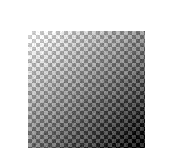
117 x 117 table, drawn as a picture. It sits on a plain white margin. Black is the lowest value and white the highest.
Neither half mirrors the other. No lone cell stands out from its neighbours. The ninth with the highest average is the top left. The bottom right is the ninth with the lowest average. The field climbs toward the top left. The field is checkered.
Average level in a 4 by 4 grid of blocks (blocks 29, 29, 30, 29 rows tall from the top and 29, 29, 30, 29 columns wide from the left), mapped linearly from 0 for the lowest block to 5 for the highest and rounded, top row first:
5433
4332
3221
2210
